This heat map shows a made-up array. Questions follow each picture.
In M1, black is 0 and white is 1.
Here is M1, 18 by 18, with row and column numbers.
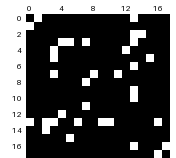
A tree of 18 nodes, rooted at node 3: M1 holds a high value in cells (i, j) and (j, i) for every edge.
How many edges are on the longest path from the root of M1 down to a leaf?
3
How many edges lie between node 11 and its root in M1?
2
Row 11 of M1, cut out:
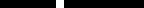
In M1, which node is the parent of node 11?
7
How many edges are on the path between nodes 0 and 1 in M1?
1
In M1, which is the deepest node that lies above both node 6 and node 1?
13
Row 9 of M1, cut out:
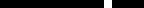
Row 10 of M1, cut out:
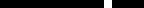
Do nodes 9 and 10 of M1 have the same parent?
yes
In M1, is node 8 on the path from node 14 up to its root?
no
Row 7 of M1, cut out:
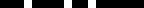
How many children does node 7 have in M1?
2
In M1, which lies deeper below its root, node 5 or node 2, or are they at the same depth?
node 2
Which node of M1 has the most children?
13
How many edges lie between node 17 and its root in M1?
3
